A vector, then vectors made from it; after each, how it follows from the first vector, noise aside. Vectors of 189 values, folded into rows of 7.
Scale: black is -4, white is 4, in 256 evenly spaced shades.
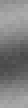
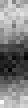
scaled up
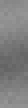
shrunk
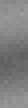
shrunk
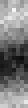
scaled up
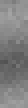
shrunk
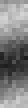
scaled up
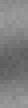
shrunk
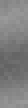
shrunk
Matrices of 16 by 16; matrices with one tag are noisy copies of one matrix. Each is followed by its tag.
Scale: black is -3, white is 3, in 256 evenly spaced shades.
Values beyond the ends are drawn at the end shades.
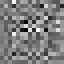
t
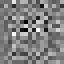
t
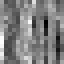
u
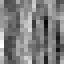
u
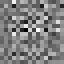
t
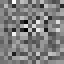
t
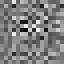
t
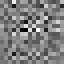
t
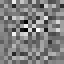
t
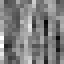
u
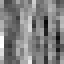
u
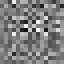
t
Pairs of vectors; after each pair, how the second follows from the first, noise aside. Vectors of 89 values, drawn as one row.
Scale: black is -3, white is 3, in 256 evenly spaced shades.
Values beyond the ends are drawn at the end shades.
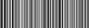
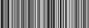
shuffled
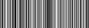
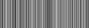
shrunk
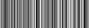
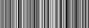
wrapped around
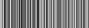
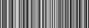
shuffled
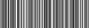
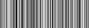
sign-scrambled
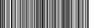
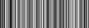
sign-scrambled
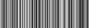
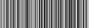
shuffled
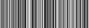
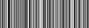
shuffled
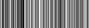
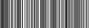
sign-scrambled
